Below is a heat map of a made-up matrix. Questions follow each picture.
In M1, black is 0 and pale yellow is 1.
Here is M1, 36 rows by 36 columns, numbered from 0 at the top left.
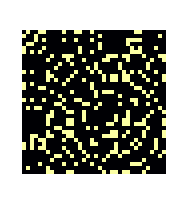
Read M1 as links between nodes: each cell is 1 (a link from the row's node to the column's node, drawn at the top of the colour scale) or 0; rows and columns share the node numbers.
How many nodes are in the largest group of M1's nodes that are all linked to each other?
8
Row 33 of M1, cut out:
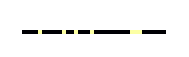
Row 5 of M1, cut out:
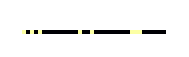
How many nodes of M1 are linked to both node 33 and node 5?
5
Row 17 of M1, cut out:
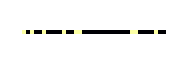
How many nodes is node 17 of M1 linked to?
9
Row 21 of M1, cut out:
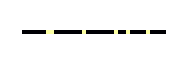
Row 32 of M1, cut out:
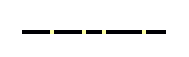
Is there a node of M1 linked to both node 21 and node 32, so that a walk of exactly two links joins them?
yes
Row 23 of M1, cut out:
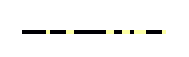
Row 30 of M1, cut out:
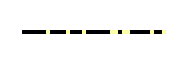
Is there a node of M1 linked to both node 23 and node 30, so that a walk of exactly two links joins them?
yes
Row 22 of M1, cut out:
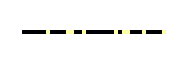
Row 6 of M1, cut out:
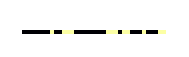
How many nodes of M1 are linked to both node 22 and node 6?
7
